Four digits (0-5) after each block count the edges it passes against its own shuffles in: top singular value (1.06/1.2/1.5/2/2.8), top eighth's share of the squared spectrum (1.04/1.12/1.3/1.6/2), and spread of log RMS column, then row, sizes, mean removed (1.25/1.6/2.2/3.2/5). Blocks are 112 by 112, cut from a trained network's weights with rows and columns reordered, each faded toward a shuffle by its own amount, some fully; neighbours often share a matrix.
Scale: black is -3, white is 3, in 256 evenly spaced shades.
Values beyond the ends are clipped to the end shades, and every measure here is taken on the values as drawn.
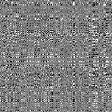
4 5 3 4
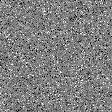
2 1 0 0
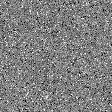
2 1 0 0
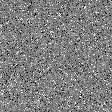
1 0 0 0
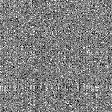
4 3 0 2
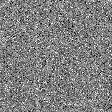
1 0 0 0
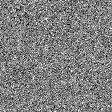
1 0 0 0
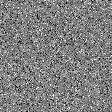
0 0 0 0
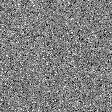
1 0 0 0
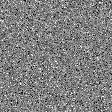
1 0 0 0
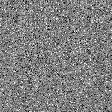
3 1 0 0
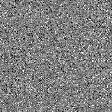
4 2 1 1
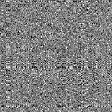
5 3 2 3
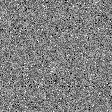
2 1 0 0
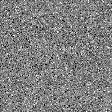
3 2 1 1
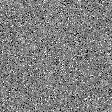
2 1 0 0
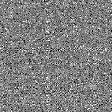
4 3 1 2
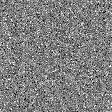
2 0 0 0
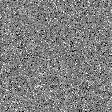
1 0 0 0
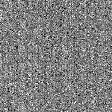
3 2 0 1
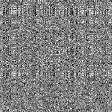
4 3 1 3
